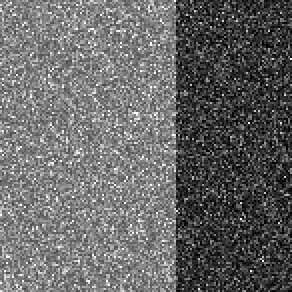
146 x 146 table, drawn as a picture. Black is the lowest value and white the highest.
Stripes: none. Seam: vertical, 60% of the way across, the left part higher. Average level on the scale: 40%.
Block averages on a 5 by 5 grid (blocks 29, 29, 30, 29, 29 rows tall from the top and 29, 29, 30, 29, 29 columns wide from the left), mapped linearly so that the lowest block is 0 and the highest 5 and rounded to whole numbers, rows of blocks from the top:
55500 | 55500 | 55500 | 55500 | 55500
